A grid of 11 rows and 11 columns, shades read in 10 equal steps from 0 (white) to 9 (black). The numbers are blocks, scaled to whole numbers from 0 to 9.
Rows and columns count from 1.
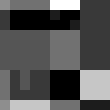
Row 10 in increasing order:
2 2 2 5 7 7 7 7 9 9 9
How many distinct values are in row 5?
3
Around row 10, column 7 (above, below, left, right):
9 5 9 9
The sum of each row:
45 90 90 66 66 66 66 65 65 66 51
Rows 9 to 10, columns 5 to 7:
7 9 9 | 7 9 9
